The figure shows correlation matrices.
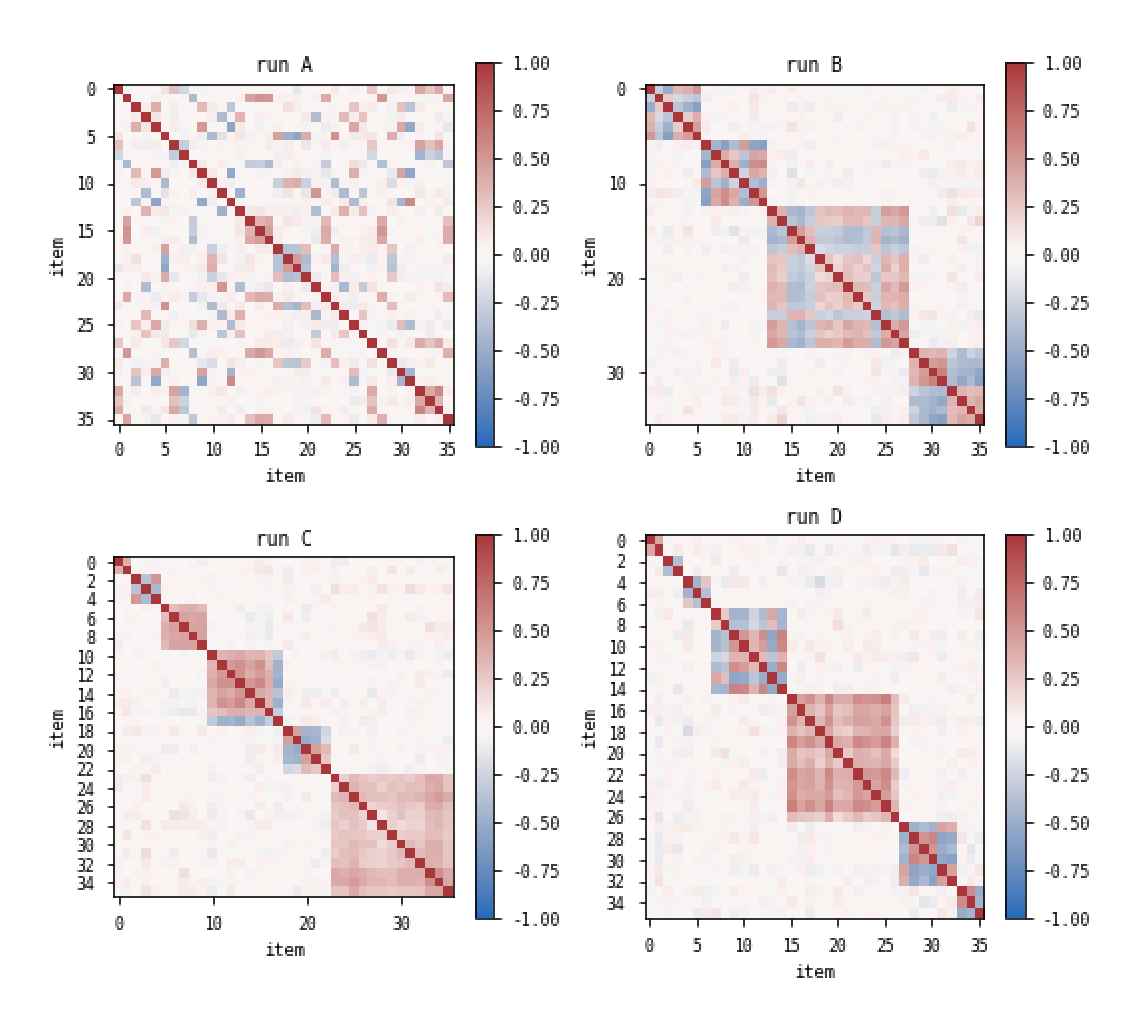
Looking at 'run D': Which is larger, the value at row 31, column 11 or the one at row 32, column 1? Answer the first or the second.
the second
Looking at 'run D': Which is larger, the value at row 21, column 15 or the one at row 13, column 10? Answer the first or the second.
the first
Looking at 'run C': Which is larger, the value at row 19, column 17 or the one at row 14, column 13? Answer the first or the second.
the second
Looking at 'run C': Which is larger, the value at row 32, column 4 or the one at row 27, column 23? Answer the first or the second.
the second
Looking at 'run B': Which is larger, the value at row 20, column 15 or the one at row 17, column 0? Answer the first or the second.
the second
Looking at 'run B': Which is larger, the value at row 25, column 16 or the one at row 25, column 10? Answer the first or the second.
the second
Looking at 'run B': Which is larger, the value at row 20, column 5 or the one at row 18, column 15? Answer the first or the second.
the first
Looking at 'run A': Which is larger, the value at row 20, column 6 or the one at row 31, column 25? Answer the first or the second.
the first
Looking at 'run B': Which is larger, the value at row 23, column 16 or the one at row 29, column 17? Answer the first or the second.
the second
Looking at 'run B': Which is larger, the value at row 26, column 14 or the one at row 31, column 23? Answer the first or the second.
the first
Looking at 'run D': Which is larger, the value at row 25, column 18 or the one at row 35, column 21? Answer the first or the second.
the first
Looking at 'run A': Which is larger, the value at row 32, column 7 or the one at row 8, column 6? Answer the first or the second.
the second
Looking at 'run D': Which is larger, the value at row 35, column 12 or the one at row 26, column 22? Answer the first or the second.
the second
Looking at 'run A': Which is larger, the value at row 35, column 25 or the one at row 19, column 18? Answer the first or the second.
the second
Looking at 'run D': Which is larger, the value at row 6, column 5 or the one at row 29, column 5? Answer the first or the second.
the second
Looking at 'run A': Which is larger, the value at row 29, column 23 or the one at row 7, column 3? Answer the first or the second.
the first
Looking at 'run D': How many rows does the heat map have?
36
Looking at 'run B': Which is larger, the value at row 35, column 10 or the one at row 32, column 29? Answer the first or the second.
the first
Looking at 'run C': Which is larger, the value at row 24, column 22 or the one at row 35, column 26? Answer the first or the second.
the second
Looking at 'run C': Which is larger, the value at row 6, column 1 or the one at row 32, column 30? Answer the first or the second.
the second
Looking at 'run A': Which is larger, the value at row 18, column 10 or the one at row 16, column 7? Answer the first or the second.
the first
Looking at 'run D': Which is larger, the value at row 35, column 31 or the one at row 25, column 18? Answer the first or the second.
the second
